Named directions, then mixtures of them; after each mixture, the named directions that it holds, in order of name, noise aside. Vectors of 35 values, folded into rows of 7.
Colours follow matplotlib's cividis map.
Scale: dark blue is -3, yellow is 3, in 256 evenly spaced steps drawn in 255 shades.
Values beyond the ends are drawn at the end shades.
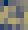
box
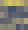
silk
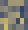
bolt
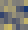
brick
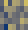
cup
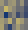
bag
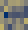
bag, silk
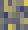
brick, cup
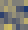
brick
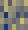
bag, cup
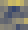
silk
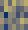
bag, cup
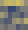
silk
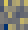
cup
